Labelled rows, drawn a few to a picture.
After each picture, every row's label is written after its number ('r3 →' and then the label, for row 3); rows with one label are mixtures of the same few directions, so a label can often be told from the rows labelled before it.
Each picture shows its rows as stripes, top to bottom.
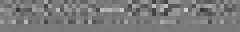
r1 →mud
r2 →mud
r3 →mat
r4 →mud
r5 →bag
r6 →bag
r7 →mat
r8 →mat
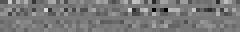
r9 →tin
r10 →bag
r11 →mud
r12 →tin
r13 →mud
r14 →mat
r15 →mud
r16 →bag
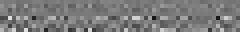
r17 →mat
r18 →bag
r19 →tin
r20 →tin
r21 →tin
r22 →bag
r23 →tin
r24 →bag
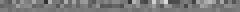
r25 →mud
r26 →mat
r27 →tin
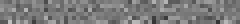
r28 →mud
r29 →mat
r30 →bag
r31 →bag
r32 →mud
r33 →tin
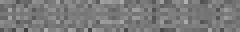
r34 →mat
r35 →bag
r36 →tin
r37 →mud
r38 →tin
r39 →mat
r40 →bag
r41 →bag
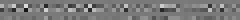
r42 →bag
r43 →bag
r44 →bag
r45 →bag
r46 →mud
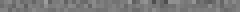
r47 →mud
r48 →bag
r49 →tin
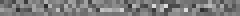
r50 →bag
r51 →mud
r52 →mat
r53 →mud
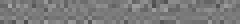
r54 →mud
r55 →tin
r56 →mud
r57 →bag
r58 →bag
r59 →bag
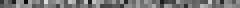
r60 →bag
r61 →mat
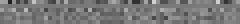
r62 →tin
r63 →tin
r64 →bag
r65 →mat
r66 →mud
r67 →mat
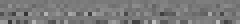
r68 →mud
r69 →tin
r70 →mat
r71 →bag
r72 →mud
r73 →tin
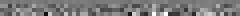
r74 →mud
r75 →tin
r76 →mat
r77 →mud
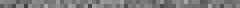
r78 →mat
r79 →bag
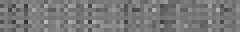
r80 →mud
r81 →bag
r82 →tin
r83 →bag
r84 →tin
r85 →bag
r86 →mat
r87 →bag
